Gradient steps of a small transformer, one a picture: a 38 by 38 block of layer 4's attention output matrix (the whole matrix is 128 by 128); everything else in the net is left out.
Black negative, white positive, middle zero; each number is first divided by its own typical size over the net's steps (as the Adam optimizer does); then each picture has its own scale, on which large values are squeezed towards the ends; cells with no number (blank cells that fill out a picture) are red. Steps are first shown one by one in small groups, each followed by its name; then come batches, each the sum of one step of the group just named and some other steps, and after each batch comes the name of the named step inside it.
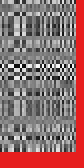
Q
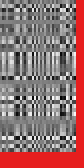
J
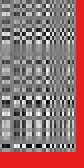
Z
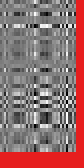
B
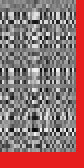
Z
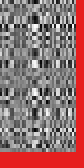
Z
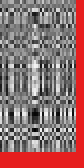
Q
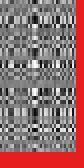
Q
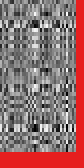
B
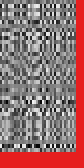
Z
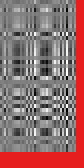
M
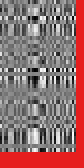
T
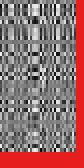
T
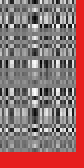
T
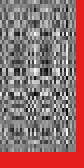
M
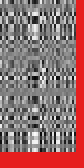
T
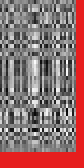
M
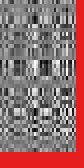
M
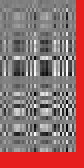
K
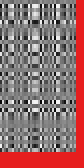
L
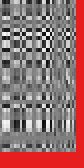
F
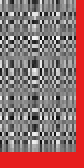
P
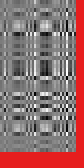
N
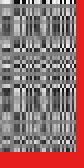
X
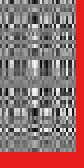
N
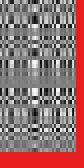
L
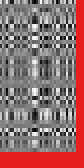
P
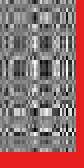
K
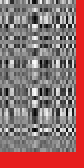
X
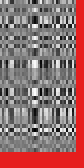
X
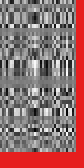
K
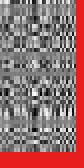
X
